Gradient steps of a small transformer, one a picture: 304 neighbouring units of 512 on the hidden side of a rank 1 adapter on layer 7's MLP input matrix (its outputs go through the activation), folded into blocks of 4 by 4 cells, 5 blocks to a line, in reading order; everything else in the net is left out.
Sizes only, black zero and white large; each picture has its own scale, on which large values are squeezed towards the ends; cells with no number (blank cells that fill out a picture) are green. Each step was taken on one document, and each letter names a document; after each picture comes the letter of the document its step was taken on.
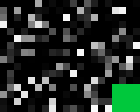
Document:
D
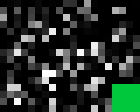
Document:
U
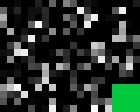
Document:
U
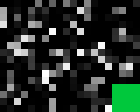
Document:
U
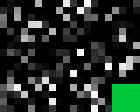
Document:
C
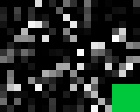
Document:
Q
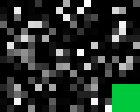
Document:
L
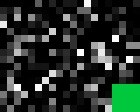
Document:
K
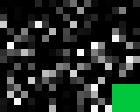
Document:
Q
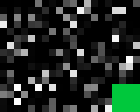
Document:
K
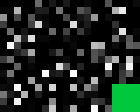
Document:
D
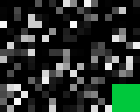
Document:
Q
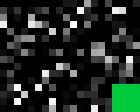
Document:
D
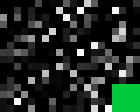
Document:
Q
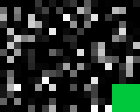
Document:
K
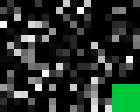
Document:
L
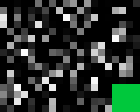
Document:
U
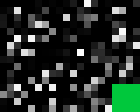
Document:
D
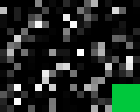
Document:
D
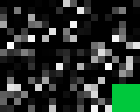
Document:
Q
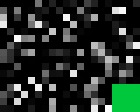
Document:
D
